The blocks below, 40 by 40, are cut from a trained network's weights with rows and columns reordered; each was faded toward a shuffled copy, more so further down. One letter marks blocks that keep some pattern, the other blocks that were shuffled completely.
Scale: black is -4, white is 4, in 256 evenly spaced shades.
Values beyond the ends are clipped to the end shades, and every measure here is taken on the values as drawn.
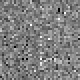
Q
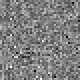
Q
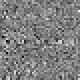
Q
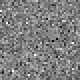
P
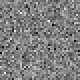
P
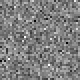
P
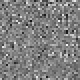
Q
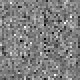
Q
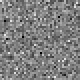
P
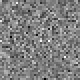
Q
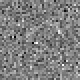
P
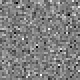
P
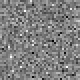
P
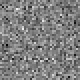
Q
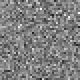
P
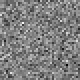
P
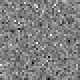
P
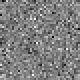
Q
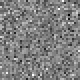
P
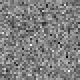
P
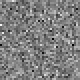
P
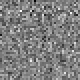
Q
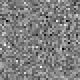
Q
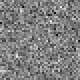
Q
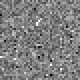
P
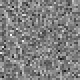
Q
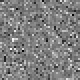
P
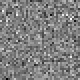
Q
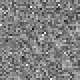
Q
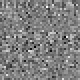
Q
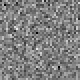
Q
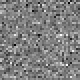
Q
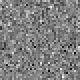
Q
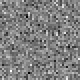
Q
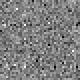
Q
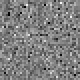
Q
